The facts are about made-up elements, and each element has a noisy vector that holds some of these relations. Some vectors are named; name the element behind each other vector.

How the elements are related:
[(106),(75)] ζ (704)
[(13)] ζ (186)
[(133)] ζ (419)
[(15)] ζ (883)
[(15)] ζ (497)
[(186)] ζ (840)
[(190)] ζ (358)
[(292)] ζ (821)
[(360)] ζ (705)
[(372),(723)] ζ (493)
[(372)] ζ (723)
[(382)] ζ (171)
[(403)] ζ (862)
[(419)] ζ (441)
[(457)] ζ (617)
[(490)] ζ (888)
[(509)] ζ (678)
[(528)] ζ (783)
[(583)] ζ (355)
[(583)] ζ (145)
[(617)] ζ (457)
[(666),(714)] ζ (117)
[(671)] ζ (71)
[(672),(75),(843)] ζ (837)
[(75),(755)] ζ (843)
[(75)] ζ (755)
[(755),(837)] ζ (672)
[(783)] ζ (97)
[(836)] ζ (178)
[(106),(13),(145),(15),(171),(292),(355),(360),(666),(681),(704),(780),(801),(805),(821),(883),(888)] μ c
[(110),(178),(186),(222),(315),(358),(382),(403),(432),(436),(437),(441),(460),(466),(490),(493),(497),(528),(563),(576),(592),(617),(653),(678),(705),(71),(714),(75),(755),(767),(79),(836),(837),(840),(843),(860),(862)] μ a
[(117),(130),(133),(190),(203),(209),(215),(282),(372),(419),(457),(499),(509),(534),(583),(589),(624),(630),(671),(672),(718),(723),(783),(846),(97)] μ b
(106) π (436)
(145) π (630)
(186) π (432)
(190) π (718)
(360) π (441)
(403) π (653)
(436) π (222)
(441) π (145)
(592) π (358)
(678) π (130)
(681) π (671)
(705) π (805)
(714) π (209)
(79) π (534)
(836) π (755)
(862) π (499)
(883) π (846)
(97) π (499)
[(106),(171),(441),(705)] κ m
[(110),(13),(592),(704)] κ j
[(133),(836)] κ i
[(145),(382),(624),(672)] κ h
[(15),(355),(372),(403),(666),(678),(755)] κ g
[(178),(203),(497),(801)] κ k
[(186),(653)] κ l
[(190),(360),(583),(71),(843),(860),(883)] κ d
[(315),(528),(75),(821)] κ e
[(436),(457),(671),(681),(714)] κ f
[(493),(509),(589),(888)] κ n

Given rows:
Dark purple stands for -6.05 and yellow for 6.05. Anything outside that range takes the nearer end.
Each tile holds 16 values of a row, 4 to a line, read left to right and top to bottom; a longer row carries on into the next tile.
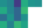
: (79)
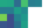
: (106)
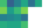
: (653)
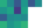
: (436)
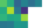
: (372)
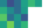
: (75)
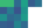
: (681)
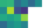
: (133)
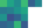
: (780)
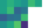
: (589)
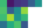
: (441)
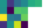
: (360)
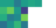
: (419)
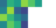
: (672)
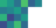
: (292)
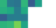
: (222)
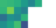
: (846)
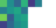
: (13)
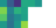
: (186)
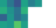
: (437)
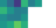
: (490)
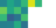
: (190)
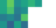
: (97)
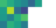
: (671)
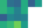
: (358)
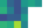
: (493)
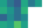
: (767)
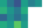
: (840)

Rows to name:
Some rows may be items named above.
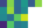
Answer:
(457)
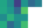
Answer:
(592)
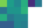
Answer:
(704)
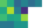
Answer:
(372)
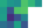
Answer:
(883)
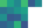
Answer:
(780)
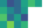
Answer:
(75)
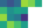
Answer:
(843)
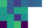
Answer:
(145)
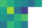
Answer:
(671)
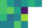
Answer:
(723)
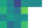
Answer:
(705)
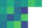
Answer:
(509)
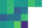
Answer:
(589)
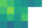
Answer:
(203)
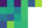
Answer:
(617)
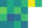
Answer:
(190)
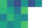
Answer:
(110)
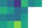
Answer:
(382)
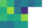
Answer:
(372)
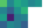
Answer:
(821)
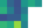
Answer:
(493)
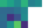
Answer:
(888)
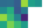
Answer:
(837)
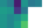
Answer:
(714)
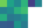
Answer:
(801)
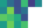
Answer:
(755)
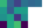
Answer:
(145)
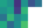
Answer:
(678)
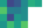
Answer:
(528)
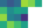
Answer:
(843)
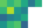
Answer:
(499)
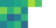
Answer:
(583)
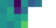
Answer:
(836)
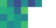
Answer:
(110)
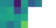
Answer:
(403)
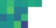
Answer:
(624)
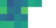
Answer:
(315)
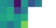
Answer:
(403)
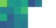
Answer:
(171)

